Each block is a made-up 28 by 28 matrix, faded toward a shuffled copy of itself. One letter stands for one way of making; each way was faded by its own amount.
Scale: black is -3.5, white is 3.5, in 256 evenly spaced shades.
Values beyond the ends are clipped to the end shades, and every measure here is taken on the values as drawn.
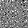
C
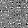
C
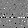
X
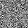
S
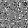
C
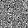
S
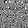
C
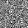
S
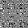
X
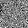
S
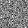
S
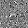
C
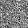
S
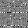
X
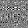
X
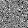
S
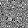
C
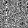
S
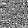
C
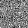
S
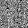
S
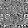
X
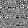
X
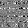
X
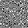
C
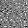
C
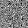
S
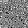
C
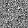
S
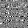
X
